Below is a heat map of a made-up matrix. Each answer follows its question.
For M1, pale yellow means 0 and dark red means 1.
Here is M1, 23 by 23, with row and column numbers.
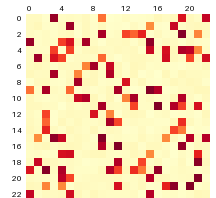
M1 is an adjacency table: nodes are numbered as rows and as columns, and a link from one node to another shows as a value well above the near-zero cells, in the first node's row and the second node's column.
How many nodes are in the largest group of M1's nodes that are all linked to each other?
3
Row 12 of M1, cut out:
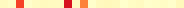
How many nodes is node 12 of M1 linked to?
3
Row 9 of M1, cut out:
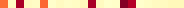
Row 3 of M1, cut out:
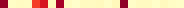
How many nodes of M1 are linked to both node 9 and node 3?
3
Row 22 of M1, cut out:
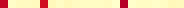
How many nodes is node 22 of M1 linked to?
3
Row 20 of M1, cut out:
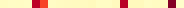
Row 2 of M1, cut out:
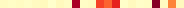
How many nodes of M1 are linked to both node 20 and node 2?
1
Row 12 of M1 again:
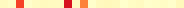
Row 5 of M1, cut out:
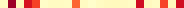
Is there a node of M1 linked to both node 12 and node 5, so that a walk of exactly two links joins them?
no
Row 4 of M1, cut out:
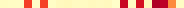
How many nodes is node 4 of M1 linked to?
7
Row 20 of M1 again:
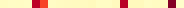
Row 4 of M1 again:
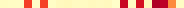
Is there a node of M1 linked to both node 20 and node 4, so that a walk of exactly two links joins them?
yes
